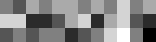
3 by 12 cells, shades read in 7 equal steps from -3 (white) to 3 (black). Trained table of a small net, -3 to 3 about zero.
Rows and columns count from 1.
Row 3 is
1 0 1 0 0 2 1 0 -2 -3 0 3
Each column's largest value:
1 1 2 2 1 2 1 2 0 -2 1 3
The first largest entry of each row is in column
2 3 12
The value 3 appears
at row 3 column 12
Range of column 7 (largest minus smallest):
3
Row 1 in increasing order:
-2 -1 -1 -1 -1 -1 0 0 0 0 0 1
